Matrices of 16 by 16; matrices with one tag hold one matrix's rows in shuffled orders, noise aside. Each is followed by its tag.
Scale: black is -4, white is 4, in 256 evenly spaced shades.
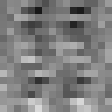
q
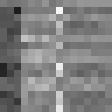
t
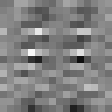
q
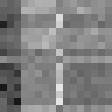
t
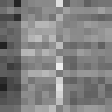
t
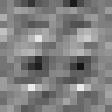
q
